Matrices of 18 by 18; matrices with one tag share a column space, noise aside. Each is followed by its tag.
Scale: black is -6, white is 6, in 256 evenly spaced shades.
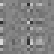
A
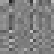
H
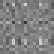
A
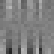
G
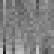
G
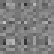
A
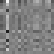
H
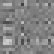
A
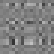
A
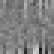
G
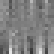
G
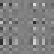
A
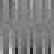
G
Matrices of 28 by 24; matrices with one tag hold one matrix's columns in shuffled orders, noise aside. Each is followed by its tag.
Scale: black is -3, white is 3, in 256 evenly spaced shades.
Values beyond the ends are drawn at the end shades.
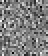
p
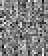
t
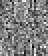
t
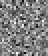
p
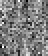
t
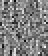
t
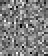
p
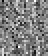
t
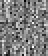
t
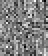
t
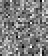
t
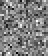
p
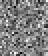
p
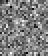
p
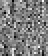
t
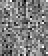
t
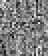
t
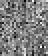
t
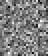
p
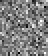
p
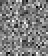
p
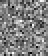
p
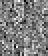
t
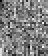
t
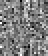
t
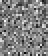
p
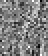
t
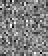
p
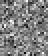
p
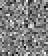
p
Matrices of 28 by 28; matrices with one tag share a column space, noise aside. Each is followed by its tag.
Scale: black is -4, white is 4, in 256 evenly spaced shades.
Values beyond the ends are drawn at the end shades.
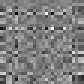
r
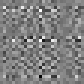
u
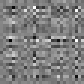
u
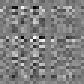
u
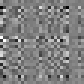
u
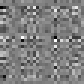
u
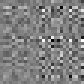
u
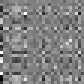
r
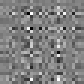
r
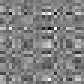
r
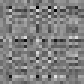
u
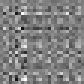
r
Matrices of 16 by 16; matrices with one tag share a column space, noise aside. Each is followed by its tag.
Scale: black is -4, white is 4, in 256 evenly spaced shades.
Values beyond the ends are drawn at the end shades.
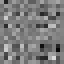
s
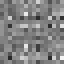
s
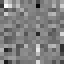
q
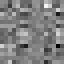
q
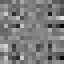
s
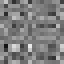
s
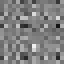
s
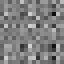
s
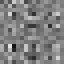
s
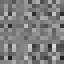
s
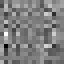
q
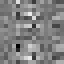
s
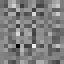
q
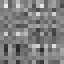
q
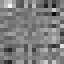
q
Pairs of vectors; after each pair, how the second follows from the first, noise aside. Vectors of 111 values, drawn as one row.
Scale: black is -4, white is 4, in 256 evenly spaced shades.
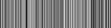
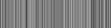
shrunk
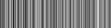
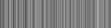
shrunk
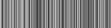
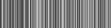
negated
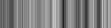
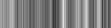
negated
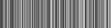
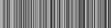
negated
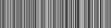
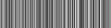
negated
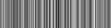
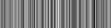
negated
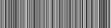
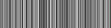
wrapped around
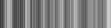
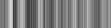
wrapped around
